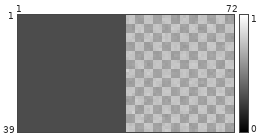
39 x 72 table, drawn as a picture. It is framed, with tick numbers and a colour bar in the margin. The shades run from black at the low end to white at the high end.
The table splits into one row of 2 panels. Panel 1,1: low, flat. Panel 1,2: high, checkered.
